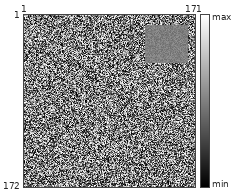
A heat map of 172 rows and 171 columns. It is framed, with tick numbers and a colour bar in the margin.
Histogram: flat. Grain: fine. Average level on the scale: 50%. Odd patch: calmer, in the top right. Calmest part: top right. Odd rows or columns: none. Stripes: none.
